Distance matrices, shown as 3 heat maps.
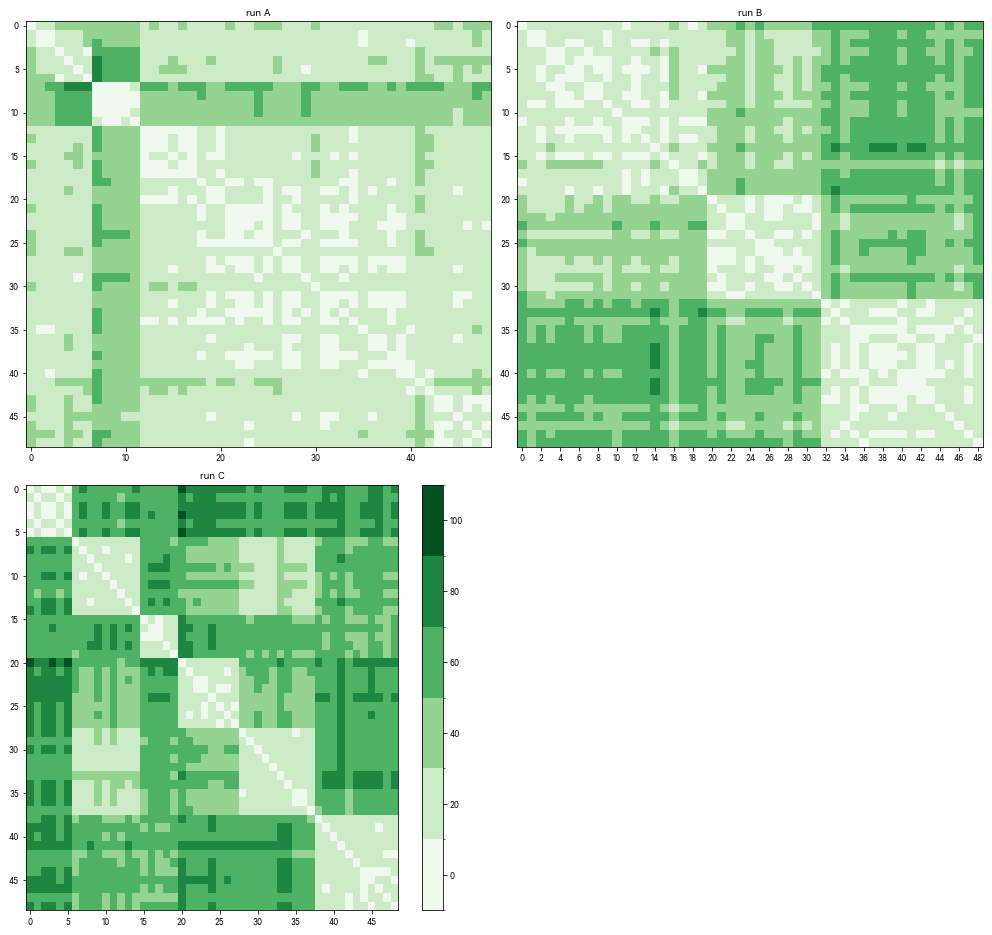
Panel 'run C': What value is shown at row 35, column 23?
40
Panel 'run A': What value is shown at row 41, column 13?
40
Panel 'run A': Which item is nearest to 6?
3
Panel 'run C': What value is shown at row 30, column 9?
20
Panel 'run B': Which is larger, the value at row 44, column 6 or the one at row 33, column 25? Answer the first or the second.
the second
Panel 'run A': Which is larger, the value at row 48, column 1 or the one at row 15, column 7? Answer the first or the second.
the second
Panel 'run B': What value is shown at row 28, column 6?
20
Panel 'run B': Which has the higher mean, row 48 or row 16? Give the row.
48
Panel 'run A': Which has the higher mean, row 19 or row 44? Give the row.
44
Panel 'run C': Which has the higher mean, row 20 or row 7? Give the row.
20
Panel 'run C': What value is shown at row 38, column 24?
80
